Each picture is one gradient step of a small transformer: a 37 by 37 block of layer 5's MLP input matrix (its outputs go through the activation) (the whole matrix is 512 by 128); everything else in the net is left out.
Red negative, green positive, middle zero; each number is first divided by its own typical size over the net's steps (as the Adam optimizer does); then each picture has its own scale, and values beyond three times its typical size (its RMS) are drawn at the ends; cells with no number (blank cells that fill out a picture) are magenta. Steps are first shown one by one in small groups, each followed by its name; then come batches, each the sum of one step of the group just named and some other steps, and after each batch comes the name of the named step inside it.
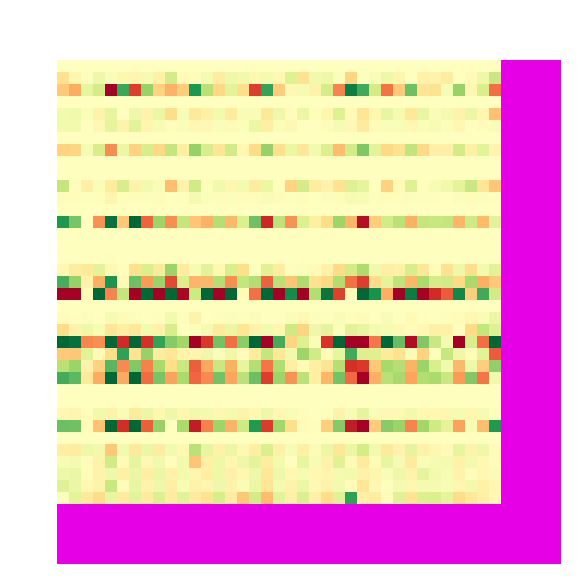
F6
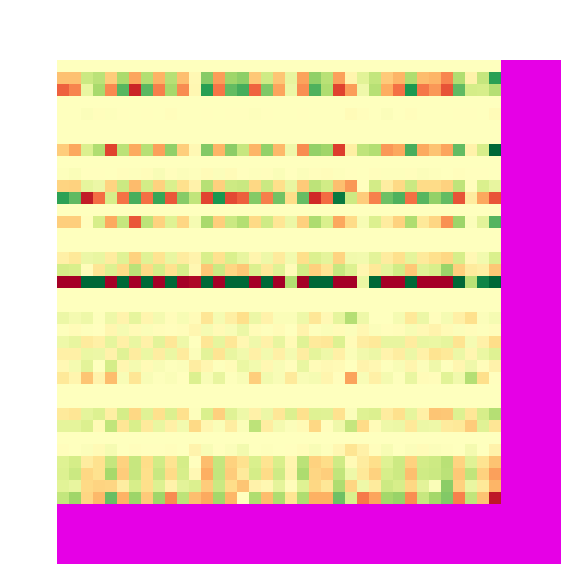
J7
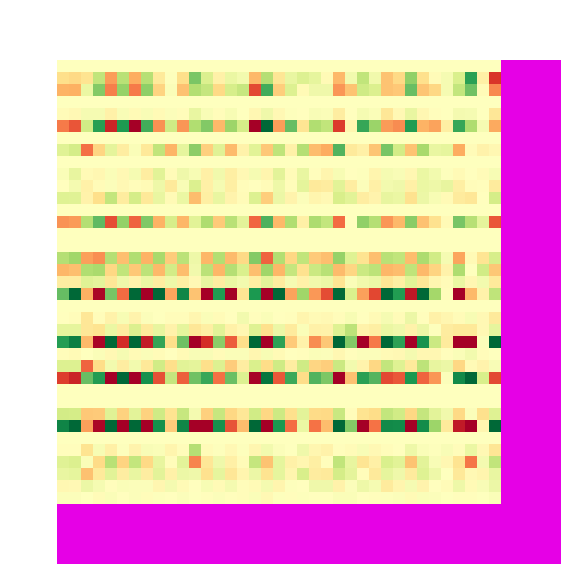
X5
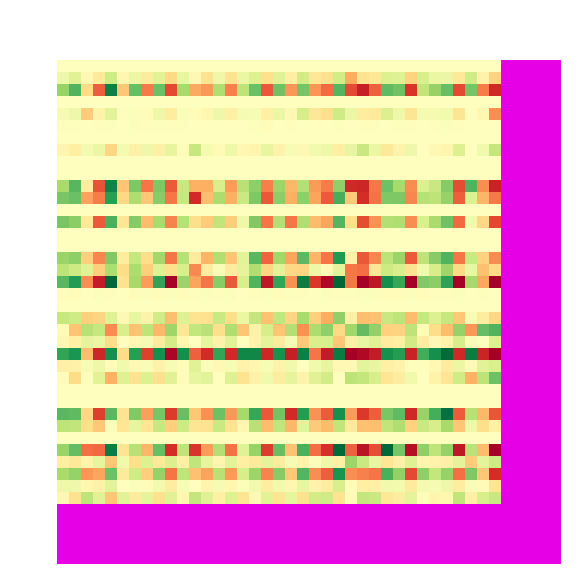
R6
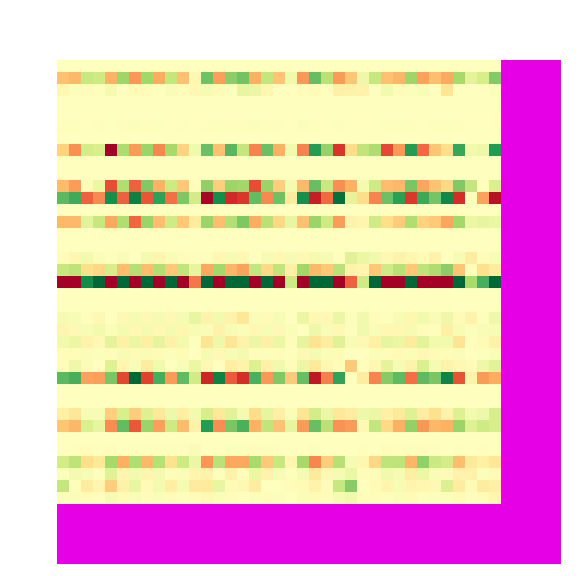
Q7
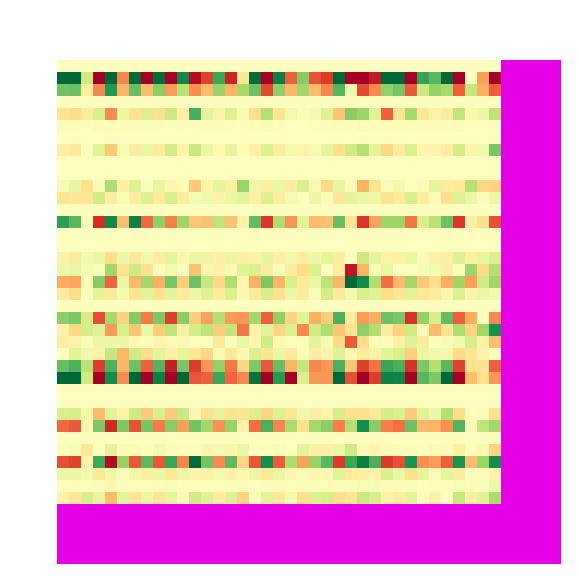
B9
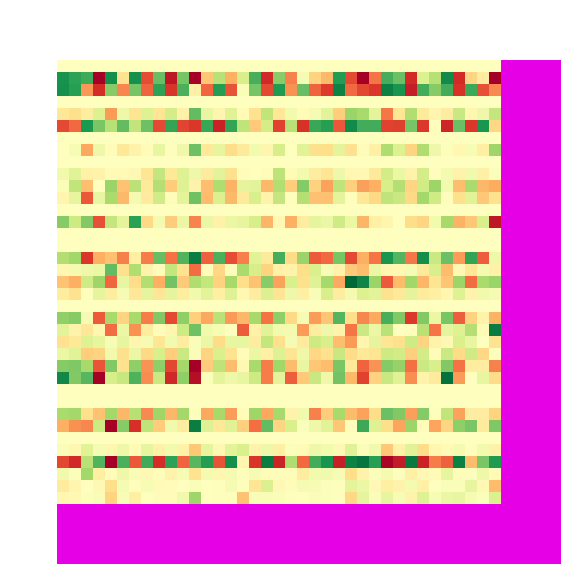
B9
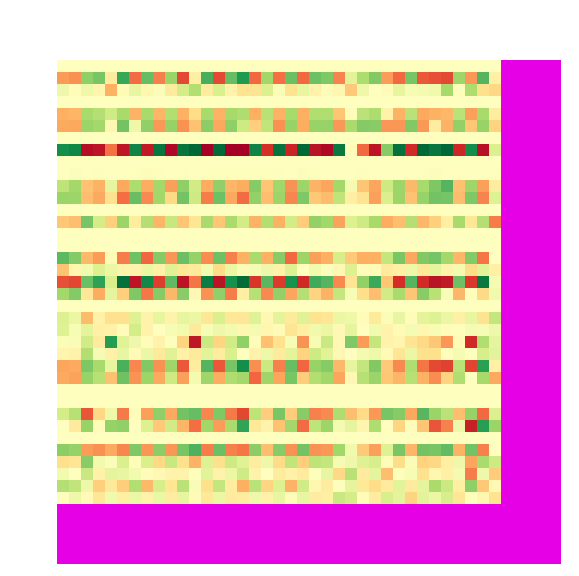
X5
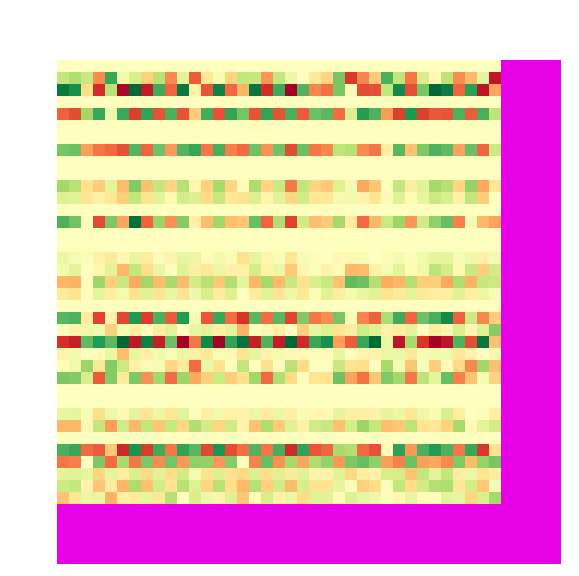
B9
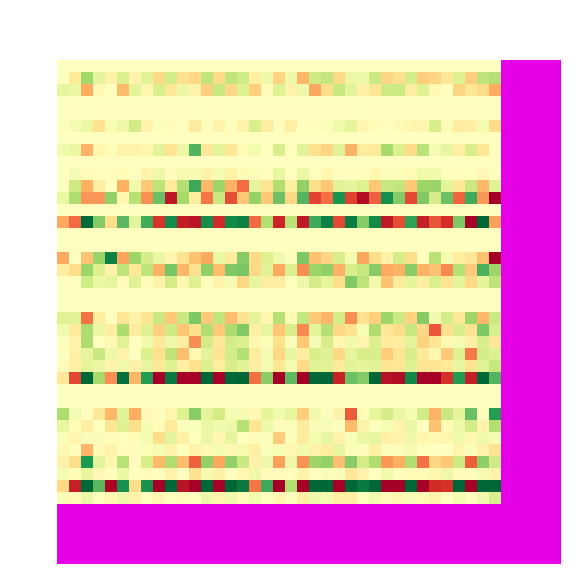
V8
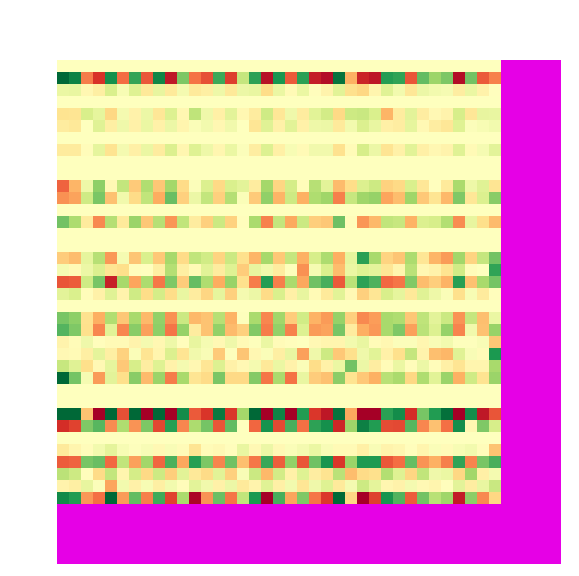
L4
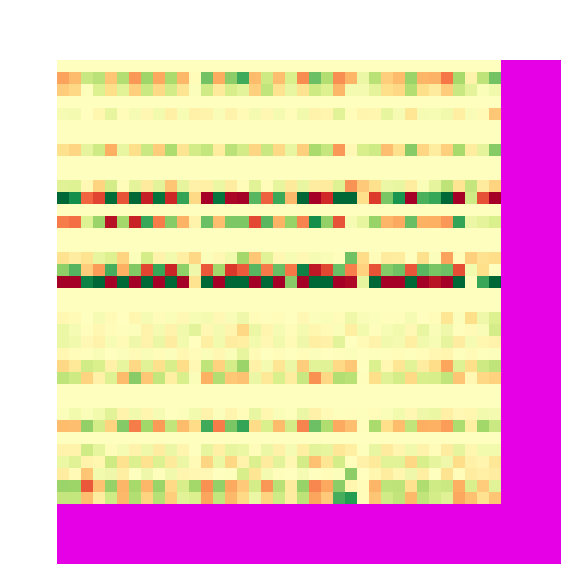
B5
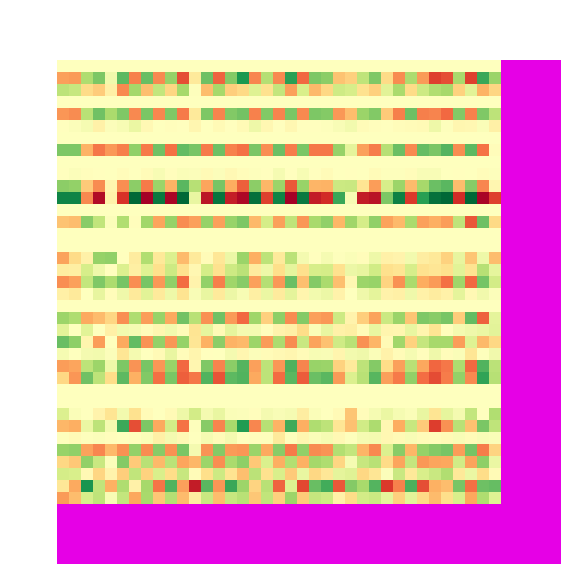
V8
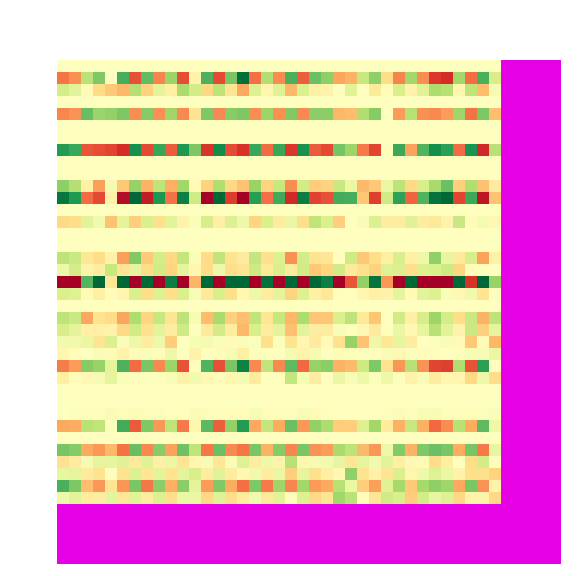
B5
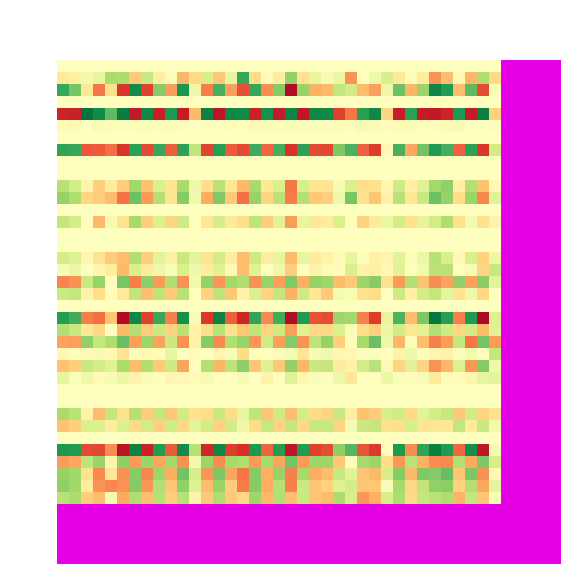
L4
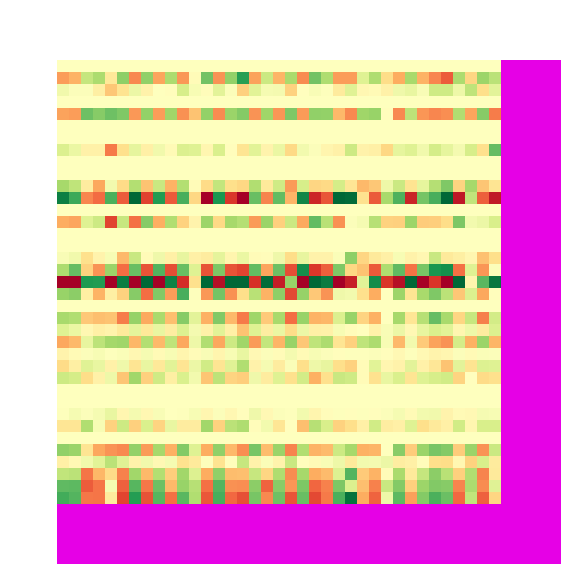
B5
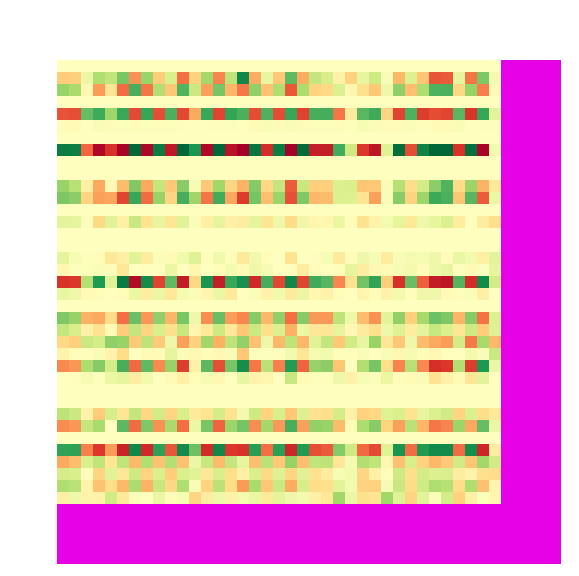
L4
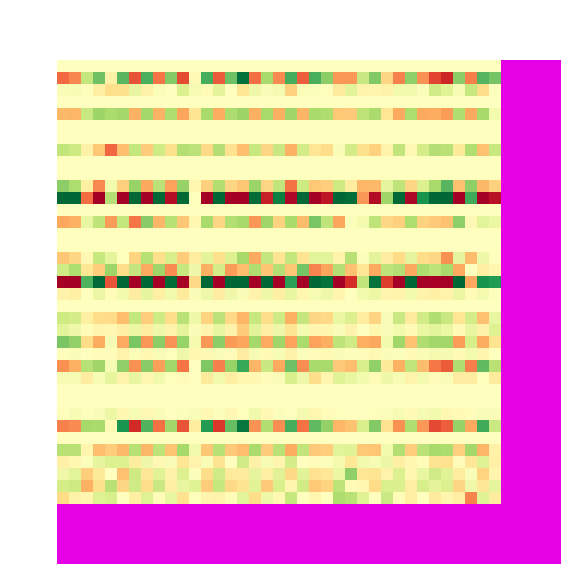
B5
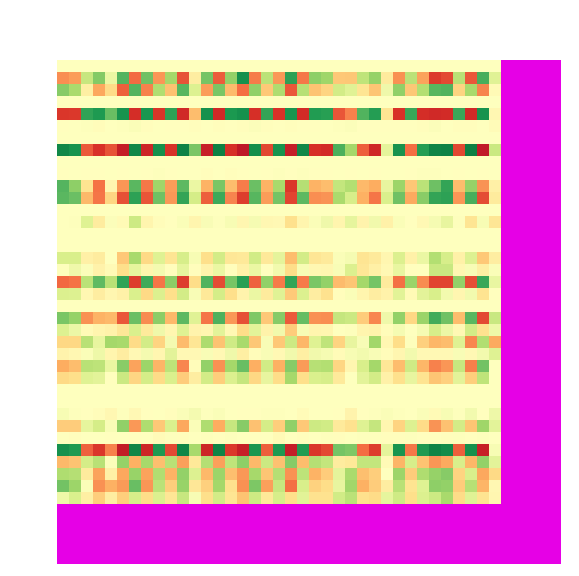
V8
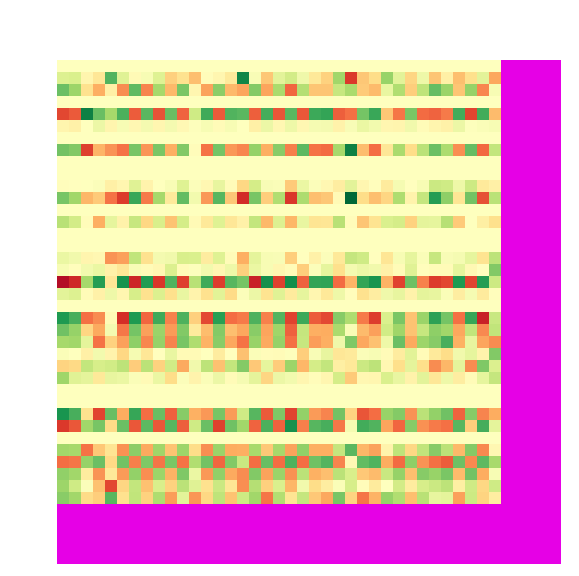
L4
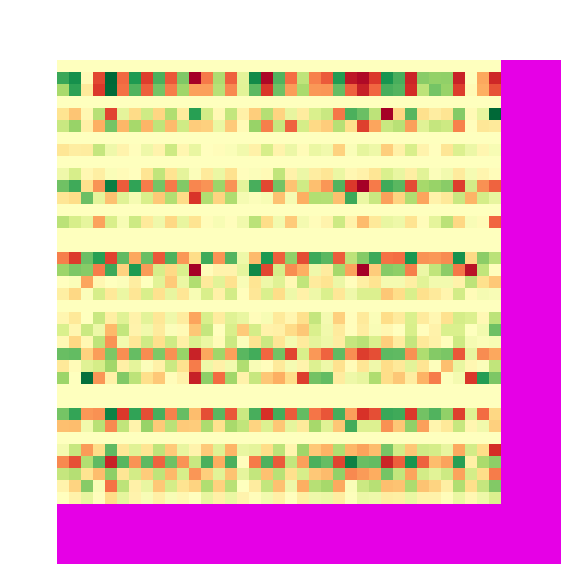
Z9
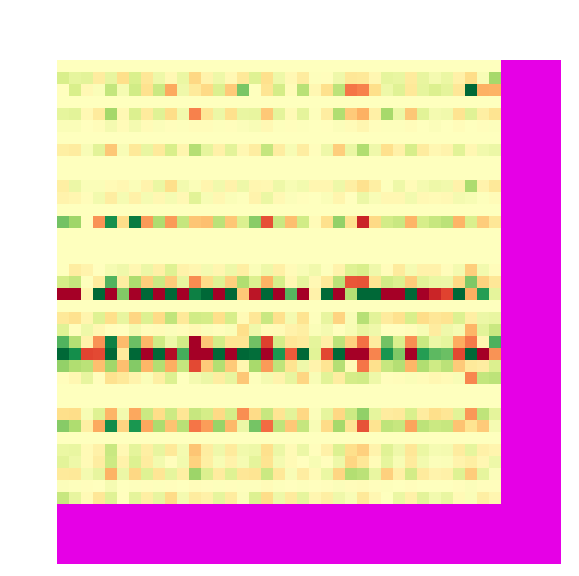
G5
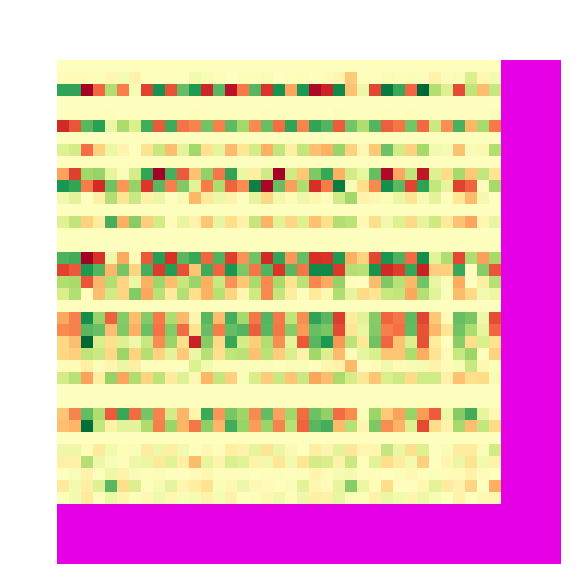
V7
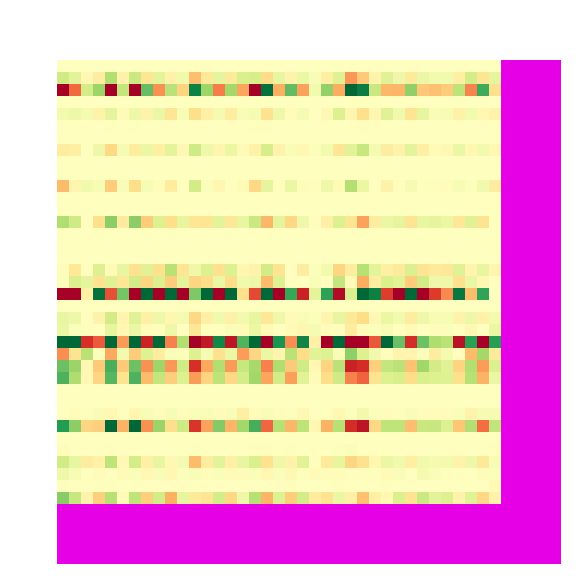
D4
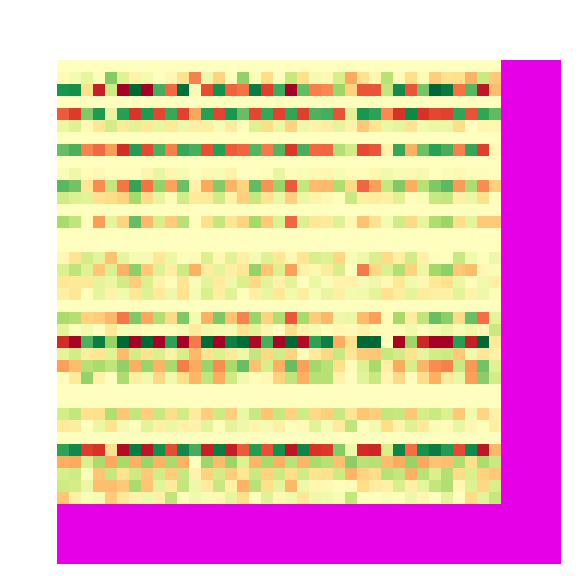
Z9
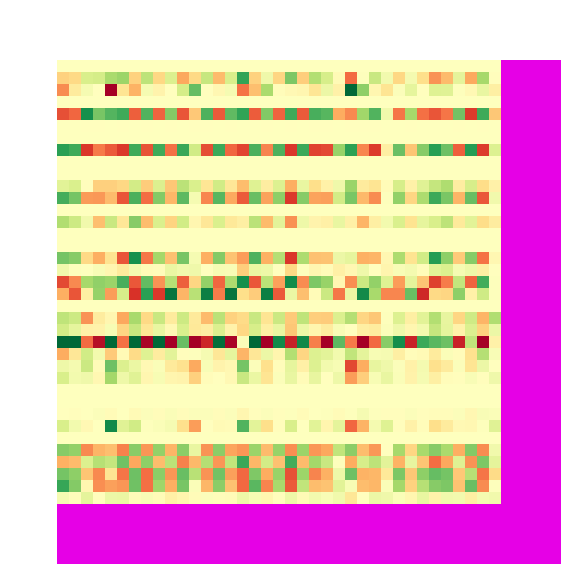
D4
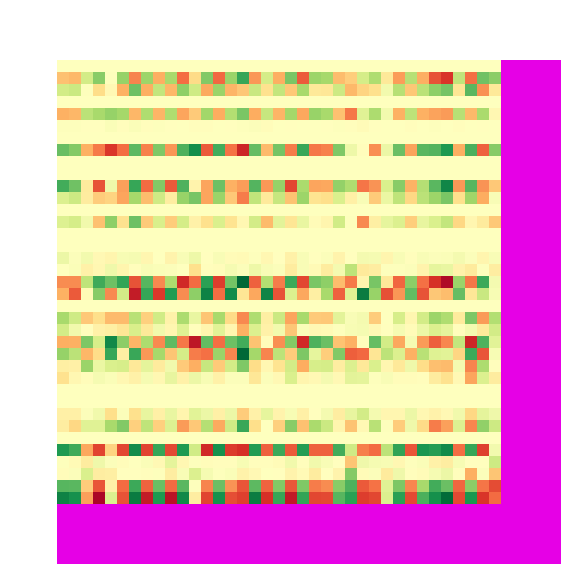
G5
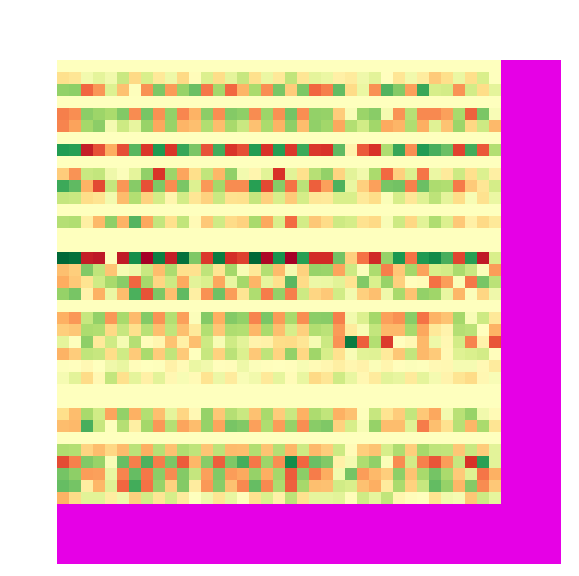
V7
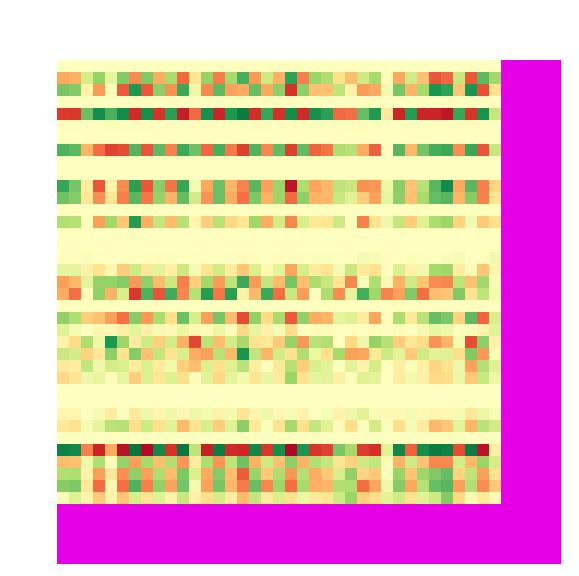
G5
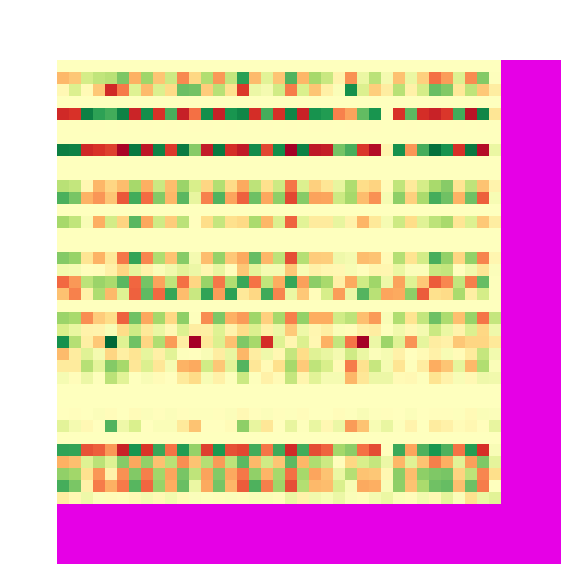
D4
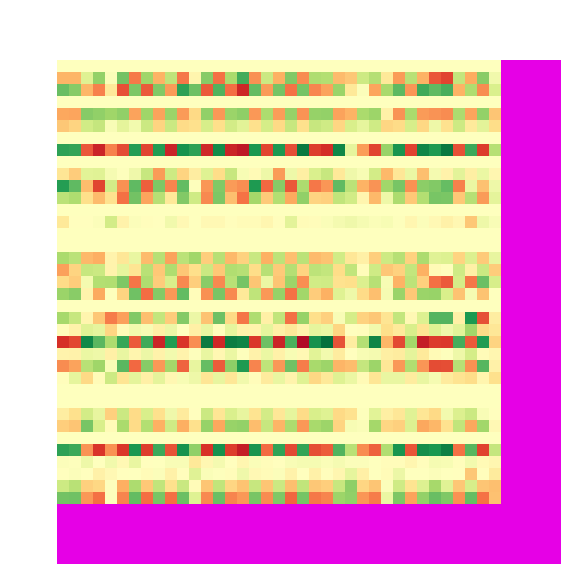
V7
